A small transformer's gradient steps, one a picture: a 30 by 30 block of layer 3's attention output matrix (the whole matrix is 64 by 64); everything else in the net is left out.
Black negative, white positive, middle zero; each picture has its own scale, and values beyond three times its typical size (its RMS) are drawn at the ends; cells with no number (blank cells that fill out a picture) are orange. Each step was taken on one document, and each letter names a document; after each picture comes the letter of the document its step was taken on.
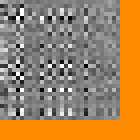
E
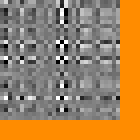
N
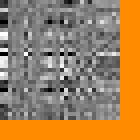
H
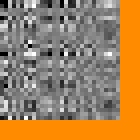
H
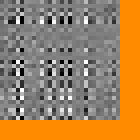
E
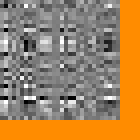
H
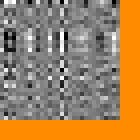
N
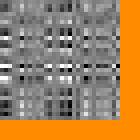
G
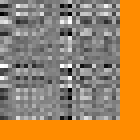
G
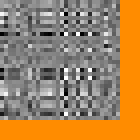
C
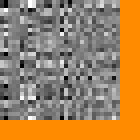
H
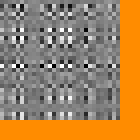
E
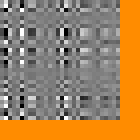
N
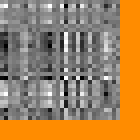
C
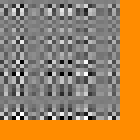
E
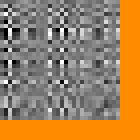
N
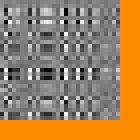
C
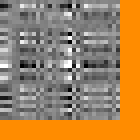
G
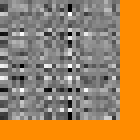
G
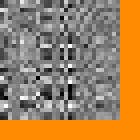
H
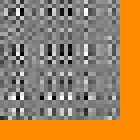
E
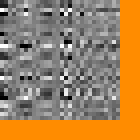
H
